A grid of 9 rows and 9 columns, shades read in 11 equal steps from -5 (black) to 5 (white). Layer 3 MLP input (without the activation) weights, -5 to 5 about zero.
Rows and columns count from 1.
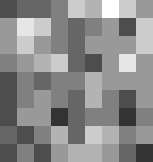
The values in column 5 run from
-1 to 3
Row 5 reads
-2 0 -1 0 0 2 1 1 1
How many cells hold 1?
21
